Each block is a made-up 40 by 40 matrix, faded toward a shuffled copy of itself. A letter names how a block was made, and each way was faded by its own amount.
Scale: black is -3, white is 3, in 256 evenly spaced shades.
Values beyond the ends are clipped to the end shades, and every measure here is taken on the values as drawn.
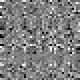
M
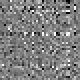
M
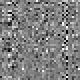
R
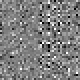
R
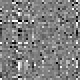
R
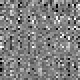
M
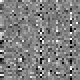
R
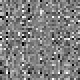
R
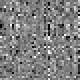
R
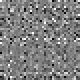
M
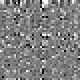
M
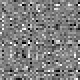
M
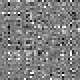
M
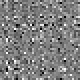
M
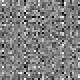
R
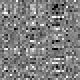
M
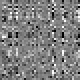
R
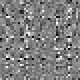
M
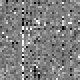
R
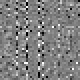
R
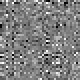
M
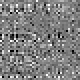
M
